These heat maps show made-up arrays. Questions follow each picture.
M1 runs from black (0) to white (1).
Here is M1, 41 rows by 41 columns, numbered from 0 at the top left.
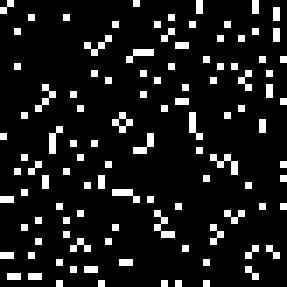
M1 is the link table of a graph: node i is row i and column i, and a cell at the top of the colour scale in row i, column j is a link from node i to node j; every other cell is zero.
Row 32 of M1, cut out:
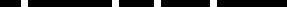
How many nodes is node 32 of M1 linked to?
4
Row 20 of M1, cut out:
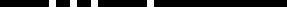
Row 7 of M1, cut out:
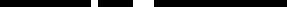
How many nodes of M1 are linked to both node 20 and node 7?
2
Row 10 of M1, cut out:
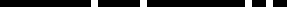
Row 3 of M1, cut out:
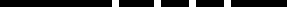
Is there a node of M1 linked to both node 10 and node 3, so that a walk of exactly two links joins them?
no
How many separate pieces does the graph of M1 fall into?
1
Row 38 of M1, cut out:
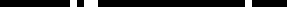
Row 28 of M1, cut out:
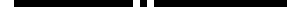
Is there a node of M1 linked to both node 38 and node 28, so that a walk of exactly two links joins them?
no
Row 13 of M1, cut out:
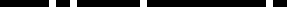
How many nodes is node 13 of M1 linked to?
4
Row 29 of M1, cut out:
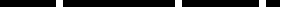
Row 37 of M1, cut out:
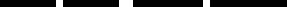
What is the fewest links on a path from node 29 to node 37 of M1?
1
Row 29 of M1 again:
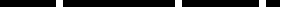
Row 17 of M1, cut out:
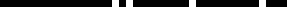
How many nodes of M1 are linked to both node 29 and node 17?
1
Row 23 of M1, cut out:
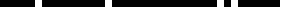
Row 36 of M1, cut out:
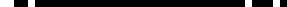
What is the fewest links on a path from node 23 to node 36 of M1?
3
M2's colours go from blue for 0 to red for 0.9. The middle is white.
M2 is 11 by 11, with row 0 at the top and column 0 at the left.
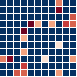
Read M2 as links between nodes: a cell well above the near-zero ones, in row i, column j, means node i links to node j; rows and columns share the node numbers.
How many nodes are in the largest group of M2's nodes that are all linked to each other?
2
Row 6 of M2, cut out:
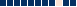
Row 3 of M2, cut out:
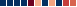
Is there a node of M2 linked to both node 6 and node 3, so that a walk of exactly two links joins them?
no
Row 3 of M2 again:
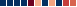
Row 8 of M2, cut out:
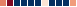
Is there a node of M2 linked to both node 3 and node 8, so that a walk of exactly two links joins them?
yes
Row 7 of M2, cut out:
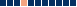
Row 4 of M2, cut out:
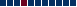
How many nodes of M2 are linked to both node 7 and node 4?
1
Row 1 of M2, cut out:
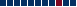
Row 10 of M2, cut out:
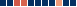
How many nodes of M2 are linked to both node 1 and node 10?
1
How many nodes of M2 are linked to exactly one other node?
8
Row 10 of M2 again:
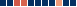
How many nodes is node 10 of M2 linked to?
3
